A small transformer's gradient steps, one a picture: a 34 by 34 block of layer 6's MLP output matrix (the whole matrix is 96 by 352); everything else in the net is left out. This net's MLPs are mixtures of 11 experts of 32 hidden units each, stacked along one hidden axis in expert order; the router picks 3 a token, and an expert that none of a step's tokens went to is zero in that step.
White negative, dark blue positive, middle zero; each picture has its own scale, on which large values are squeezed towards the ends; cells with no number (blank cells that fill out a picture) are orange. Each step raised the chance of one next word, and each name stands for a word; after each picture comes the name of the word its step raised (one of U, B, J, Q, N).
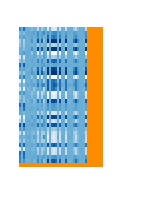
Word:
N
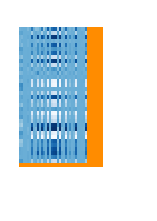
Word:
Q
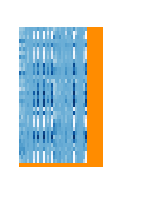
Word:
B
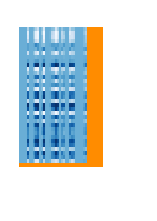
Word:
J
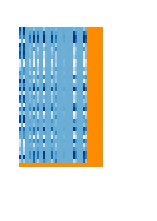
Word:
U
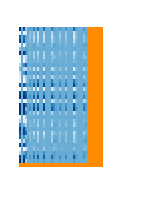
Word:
N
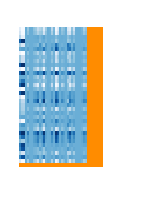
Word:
B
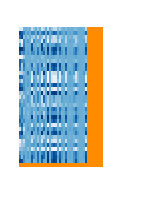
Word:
Q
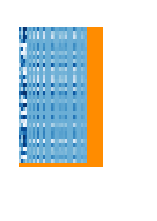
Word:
J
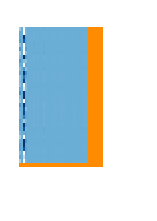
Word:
B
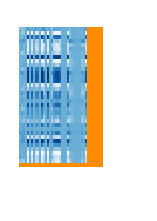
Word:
B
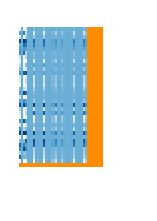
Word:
B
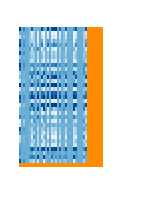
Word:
N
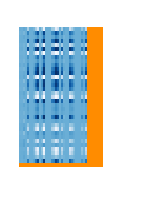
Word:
N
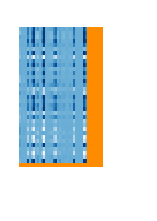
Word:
J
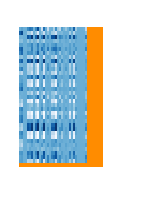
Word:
Q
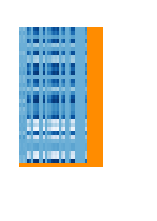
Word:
J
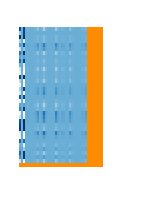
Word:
Q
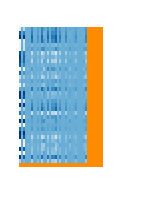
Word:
U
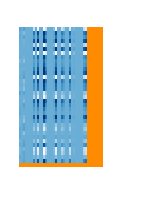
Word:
N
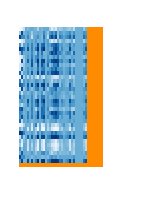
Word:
Q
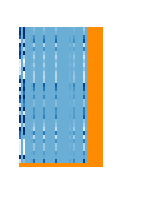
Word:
U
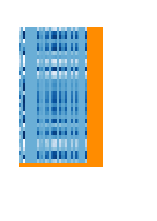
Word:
Q
